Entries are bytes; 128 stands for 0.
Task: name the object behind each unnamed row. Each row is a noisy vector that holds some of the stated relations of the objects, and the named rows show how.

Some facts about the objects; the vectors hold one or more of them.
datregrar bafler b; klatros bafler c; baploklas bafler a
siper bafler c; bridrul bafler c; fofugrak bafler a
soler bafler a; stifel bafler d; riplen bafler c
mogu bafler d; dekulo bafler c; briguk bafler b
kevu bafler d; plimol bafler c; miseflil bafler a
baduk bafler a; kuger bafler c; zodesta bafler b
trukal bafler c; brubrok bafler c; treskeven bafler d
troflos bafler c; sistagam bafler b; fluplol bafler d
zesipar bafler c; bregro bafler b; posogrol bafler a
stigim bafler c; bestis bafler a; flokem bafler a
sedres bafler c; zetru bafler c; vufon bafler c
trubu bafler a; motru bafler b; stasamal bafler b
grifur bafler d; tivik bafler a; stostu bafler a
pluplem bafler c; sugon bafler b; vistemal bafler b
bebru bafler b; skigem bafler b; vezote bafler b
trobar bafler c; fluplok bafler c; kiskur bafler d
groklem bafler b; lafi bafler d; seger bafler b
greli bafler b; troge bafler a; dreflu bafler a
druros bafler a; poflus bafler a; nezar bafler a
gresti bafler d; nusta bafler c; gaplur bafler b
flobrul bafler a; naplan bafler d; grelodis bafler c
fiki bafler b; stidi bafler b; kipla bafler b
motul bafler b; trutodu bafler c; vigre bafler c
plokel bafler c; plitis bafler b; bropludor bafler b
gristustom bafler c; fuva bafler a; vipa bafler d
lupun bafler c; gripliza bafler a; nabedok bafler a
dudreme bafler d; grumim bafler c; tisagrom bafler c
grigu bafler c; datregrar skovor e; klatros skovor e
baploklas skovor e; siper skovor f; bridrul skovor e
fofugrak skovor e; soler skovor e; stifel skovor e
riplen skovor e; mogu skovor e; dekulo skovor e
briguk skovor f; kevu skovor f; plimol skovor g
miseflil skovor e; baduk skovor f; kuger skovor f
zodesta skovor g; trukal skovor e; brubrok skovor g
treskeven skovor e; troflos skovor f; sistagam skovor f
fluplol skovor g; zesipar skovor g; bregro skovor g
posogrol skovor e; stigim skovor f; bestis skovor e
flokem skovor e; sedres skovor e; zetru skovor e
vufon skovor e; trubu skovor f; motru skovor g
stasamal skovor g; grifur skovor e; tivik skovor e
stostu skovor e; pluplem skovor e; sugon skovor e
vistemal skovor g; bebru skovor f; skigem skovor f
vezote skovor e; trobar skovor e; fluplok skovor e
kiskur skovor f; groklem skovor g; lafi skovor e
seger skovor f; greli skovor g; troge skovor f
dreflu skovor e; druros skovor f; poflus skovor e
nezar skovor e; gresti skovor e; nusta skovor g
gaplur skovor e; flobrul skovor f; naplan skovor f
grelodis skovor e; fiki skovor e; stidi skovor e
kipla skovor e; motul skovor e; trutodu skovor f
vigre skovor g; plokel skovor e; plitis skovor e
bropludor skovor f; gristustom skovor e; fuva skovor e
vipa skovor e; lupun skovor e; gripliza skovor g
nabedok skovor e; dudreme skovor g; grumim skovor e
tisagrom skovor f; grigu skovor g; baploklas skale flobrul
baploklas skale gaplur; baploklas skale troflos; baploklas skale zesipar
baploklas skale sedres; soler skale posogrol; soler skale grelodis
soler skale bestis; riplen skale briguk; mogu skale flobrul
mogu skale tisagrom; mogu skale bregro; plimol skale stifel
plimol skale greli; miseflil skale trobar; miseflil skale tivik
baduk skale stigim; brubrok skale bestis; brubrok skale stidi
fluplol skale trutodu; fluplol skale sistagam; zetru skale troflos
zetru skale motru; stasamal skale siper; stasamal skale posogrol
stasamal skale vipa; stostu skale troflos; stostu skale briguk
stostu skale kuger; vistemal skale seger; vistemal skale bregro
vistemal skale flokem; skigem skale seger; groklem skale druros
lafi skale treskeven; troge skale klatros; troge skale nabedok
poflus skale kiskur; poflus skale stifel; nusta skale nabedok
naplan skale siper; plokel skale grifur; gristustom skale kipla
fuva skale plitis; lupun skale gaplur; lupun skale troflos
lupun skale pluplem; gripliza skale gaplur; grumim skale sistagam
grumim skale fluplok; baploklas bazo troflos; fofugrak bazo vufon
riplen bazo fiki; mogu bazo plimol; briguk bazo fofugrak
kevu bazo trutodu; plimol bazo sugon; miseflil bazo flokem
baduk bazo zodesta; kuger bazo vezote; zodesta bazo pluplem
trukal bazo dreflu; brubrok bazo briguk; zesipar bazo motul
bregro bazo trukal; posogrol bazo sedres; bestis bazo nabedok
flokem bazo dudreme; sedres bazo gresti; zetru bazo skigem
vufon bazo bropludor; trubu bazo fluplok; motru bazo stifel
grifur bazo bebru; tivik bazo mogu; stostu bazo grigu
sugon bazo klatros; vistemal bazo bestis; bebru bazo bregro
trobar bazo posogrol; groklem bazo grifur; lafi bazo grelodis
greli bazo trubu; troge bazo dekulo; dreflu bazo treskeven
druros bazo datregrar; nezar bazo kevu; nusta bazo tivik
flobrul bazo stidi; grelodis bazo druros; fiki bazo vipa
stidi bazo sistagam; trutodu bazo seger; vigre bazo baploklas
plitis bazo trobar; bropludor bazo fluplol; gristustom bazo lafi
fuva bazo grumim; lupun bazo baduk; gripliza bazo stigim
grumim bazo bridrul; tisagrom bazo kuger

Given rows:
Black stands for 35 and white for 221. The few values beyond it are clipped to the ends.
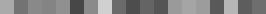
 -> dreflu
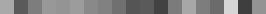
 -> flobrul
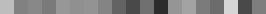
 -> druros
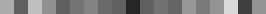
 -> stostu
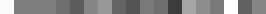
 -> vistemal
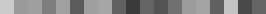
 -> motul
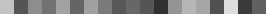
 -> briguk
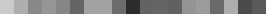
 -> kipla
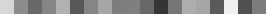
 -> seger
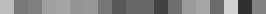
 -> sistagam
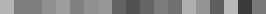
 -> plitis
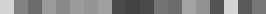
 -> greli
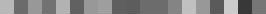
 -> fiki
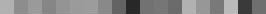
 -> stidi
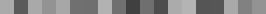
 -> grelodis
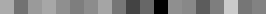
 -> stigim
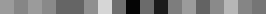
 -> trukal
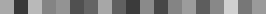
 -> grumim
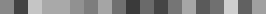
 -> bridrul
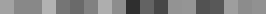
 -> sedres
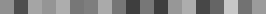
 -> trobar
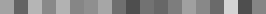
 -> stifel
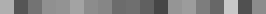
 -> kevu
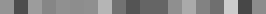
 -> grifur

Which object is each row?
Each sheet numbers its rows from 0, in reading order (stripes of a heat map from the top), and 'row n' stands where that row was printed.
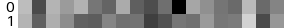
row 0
siper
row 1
baploklas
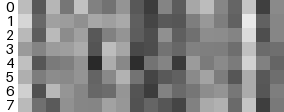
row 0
posogrol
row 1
dudreme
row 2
poflus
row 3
nabedok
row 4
troge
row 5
nezar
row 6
soler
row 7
bebru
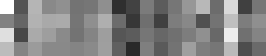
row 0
stasamal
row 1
klatros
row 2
fluplol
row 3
bestis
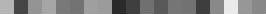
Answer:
nusta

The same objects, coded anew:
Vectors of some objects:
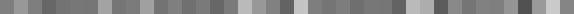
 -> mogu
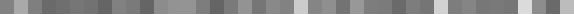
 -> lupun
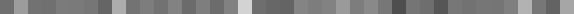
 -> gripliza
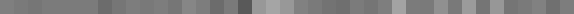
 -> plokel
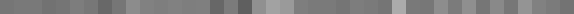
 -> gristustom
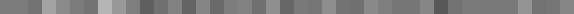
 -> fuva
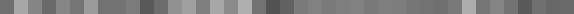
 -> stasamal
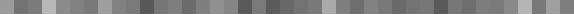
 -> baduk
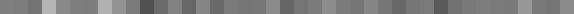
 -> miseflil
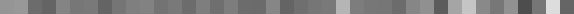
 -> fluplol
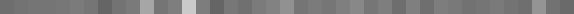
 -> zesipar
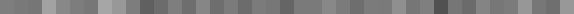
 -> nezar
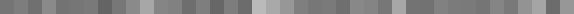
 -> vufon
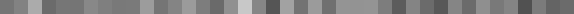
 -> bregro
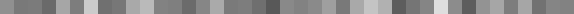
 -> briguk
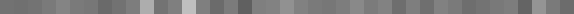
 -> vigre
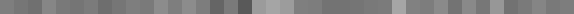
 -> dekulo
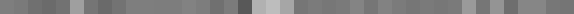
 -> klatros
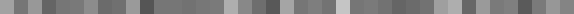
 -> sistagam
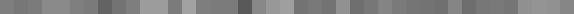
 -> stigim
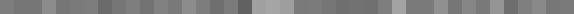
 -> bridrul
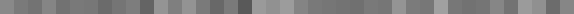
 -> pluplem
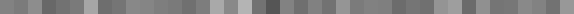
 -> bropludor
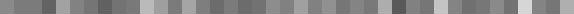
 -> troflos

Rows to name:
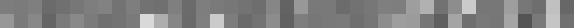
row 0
lafi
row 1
kiskur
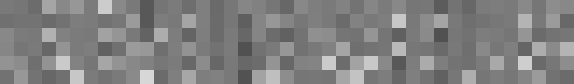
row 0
tivik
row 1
grelodis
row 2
dreflu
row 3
trutodu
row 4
stostu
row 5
nusta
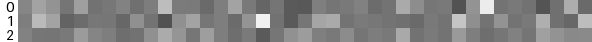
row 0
naplan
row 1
gaplur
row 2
kuger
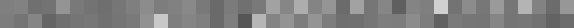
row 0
zetru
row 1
trukal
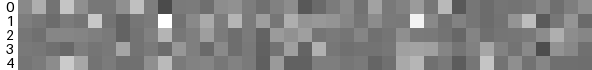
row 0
soler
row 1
plimol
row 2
tisagrom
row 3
grifur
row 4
siper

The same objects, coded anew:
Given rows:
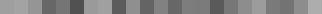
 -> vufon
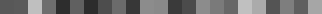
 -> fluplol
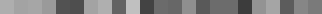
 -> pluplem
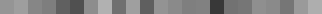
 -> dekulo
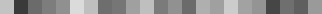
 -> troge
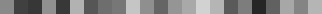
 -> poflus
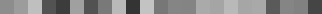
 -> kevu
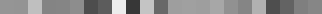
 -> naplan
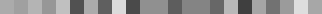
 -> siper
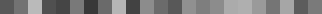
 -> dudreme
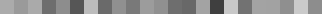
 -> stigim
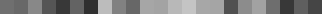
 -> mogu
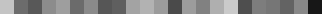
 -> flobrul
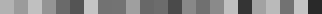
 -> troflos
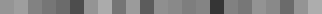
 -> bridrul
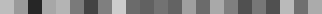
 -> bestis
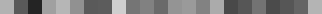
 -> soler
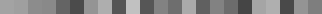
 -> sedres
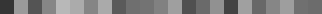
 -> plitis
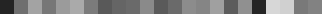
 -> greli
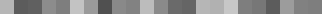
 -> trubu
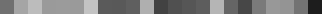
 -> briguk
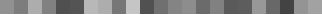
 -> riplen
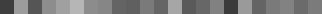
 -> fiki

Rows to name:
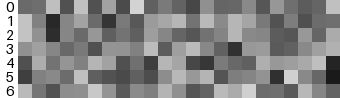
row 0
brubrok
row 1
flokem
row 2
fofugrak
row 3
trukal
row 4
sistagam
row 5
bregro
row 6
druros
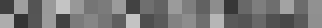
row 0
stidi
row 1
stostu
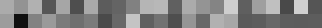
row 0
tisagrom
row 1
gripliza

